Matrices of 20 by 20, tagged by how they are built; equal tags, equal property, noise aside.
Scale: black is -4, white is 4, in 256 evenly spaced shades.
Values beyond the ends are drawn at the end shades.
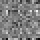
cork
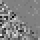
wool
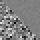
wool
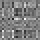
cork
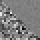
wool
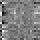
cork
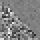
wool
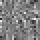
cork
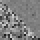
wool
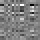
cork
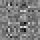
cork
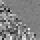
wool
